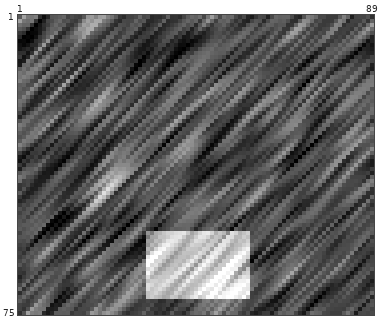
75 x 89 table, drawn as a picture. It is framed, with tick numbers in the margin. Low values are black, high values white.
Ninth with the highest average: bottom middle. Histogram: skewed, a long tail of high values. Odd patch: higher, in the bottom middle.
